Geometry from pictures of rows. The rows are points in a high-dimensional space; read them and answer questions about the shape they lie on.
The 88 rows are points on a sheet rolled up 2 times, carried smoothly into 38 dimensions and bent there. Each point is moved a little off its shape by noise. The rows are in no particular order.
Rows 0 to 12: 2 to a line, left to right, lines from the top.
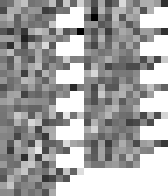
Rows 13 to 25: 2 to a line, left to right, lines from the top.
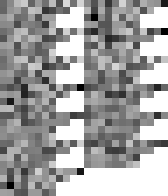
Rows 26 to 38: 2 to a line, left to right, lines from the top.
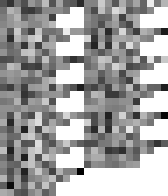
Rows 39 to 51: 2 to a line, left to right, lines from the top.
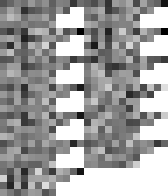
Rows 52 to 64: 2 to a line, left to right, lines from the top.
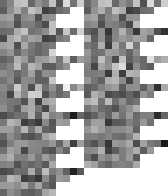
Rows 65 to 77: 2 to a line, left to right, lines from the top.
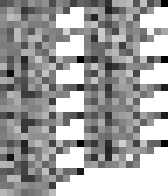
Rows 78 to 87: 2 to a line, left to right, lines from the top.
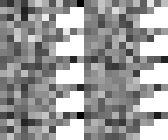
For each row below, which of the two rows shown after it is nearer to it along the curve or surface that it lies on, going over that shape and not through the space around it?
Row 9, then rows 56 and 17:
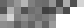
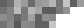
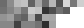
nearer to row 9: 17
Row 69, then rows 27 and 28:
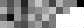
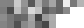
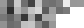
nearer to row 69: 28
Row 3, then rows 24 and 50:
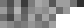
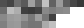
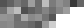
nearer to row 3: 24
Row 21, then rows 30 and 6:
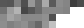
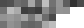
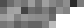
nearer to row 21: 6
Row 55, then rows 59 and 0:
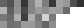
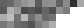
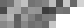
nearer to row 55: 59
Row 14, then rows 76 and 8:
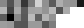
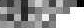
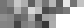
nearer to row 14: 76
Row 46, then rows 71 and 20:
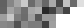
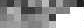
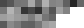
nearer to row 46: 20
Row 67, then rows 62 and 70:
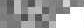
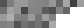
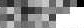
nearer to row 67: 62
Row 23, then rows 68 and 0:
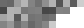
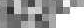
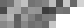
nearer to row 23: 0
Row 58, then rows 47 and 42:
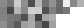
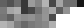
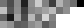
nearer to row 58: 42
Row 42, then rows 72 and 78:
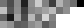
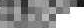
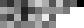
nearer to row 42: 78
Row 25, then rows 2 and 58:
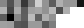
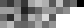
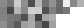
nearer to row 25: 2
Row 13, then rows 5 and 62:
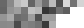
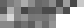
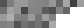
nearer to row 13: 5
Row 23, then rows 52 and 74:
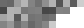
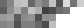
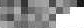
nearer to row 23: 52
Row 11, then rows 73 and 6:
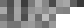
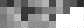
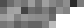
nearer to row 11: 73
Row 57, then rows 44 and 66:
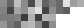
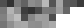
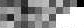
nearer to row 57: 66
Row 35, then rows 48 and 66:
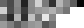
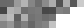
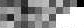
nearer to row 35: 66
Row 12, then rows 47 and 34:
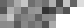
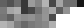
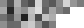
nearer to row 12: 34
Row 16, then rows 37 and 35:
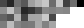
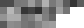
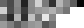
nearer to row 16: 35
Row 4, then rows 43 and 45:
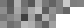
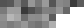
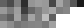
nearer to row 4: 45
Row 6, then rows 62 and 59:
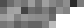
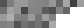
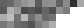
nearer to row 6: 62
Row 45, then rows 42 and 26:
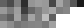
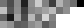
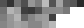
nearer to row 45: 26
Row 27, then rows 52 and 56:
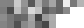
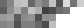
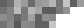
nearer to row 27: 52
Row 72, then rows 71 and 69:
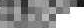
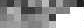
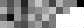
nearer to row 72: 71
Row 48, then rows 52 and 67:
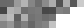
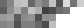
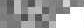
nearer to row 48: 52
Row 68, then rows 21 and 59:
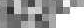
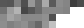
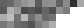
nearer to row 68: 59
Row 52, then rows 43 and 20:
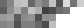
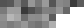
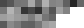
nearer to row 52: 20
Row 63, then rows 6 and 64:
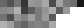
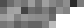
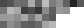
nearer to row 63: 64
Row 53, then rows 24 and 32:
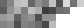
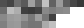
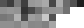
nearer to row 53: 24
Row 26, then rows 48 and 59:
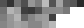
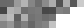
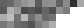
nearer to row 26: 59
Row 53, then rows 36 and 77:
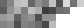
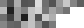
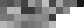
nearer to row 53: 36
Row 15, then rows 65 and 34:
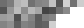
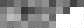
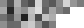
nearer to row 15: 34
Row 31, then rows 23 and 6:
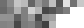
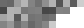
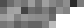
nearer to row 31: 23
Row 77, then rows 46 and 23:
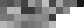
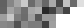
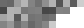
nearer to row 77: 23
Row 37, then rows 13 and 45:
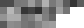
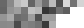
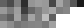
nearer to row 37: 45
